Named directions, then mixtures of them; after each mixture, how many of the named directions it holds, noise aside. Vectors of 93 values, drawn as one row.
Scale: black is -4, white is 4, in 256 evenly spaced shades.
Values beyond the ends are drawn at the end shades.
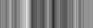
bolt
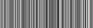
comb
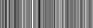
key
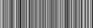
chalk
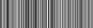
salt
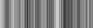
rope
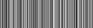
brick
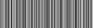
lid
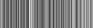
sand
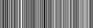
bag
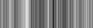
one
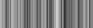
one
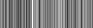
three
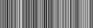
three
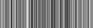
three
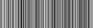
two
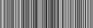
two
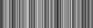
two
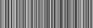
one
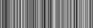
two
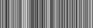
two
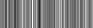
one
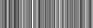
one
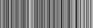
two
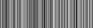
two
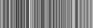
one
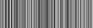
two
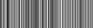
one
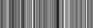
three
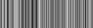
three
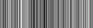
three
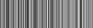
three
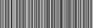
one
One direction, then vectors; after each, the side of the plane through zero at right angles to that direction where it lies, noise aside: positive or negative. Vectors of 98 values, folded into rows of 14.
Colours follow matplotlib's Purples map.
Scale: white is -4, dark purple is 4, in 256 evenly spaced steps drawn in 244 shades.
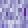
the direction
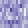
negative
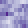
positive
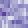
negative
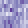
negative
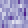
positive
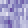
negative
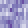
negative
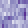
positive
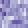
negative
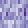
positive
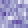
negative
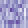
negative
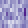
positive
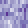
positive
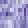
positive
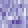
negative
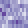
negative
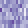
negative
